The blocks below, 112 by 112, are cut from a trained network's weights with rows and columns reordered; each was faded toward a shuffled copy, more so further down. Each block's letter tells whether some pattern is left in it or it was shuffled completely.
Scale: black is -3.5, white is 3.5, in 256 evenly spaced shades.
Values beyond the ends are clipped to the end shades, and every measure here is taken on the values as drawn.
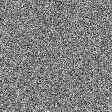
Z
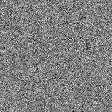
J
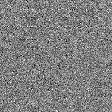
J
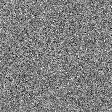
Z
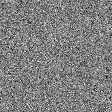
Z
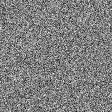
Z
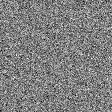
Z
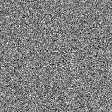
J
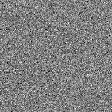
J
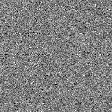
J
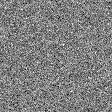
Z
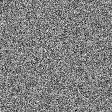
Z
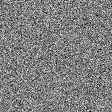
Z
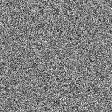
J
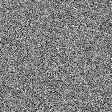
Z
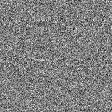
J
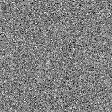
J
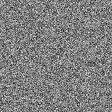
J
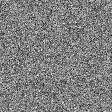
Z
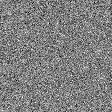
Z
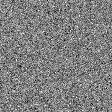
Z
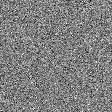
Z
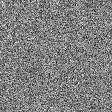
J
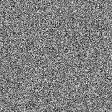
J
